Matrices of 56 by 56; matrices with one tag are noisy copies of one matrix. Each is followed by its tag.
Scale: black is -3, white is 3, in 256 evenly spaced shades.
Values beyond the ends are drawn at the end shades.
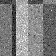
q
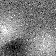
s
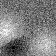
s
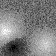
s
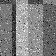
q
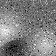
s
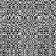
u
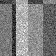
q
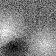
s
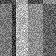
q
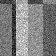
q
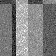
q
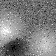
s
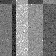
q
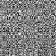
u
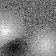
s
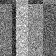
q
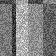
q
